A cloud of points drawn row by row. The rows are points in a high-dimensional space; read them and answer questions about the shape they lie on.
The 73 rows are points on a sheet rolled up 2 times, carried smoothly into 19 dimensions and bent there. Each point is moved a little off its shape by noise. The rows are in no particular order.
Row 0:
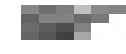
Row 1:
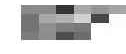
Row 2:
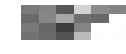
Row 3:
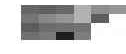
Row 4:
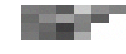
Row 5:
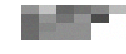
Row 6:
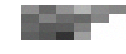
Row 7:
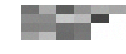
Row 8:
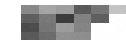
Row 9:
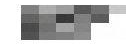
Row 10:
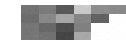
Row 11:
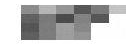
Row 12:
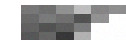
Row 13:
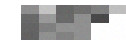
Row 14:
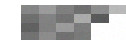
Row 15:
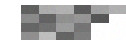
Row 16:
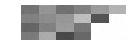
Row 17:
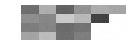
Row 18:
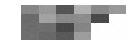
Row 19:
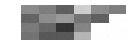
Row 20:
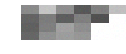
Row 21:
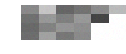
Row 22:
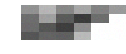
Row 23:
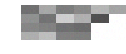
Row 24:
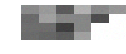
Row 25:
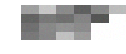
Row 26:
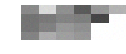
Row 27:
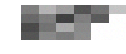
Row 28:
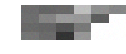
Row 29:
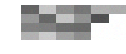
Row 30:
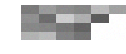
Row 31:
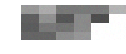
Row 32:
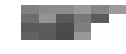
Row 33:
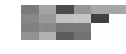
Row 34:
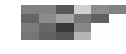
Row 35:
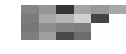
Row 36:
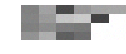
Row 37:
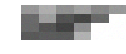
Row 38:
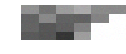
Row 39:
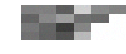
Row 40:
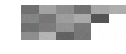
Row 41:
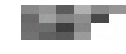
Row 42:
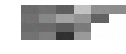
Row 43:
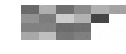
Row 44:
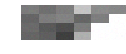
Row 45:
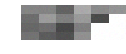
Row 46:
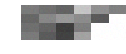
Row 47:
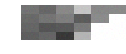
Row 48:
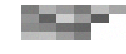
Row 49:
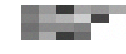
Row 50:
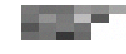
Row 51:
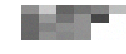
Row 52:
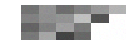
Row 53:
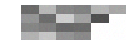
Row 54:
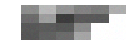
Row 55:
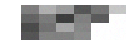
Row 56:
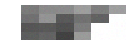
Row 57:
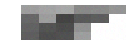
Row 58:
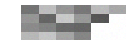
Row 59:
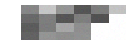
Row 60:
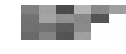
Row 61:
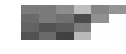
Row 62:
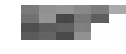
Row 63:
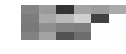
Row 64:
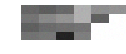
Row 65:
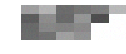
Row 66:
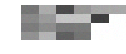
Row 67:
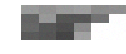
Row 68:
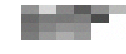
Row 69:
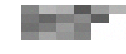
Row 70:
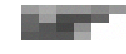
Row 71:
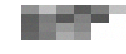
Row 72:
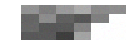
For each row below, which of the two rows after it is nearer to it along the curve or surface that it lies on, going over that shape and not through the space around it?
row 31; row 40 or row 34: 40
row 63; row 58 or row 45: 58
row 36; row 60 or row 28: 28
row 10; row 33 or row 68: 33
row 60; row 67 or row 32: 32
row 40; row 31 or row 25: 25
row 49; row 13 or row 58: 58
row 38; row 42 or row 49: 42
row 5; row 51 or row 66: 51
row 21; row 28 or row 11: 11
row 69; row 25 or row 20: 25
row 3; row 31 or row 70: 70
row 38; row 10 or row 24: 10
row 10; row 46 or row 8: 46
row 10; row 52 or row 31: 52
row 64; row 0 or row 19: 19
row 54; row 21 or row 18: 18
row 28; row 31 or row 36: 36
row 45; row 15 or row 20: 15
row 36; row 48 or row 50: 48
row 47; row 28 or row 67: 67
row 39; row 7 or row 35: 35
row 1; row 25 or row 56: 25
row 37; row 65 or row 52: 52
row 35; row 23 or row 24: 23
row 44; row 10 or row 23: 10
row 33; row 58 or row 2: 58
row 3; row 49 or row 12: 49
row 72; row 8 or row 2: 2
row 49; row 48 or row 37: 48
